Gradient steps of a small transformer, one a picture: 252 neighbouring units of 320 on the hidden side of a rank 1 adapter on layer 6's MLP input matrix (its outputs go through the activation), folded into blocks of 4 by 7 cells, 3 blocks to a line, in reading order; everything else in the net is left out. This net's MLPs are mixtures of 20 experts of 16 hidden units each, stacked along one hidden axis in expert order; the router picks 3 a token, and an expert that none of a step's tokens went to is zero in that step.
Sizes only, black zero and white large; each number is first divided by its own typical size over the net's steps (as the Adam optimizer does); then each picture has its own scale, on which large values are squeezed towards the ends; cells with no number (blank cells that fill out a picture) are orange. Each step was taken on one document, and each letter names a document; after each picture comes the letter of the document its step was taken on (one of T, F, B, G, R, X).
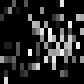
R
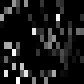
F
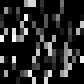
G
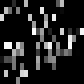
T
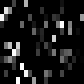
F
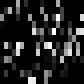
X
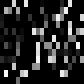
T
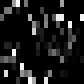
F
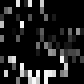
G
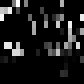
X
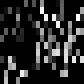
T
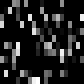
X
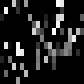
T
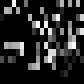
T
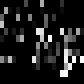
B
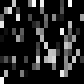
B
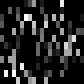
G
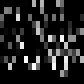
R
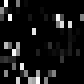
F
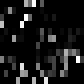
G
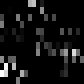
G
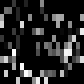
X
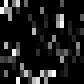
F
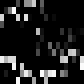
G
